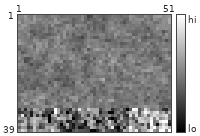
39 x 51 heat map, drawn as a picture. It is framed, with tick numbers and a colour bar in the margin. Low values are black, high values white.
Seam: horizontal, 80% of the way down, the top part calmer. Ninth with the highest average: bottom right. Histogram: heavy tails on both sides. Stripes: none. Slope: none.
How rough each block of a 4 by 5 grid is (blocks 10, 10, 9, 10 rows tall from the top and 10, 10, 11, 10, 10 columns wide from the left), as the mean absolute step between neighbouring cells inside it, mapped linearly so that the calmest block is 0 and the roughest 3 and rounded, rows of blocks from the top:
0 0 0 0 0
0 0 0 0 0
0 0 0 0 0
2 3 2 3 3
